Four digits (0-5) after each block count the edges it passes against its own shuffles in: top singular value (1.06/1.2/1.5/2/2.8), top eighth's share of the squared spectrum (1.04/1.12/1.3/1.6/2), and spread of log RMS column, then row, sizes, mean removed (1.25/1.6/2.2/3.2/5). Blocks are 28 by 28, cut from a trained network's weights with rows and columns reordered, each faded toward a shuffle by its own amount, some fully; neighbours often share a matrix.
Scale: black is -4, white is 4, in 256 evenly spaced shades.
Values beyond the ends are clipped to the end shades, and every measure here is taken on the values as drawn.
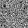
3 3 1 0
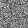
0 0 0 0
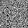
2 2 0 0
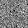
0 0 0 0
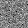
1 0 0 0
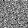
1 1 0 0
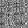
3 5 1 2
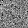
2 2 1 0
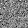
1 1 0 0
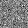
1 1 0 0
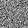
0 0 0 0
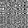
3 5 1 2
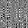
3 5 2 2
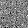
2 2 0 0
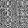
3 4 2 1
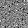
0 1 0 0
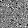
1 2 0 0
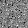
1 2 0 0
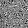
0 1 0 0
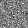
0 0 0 0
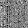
3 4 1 0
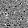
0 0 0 0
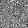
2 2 1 0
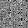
3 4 2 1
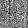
2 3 0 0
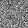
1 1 0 0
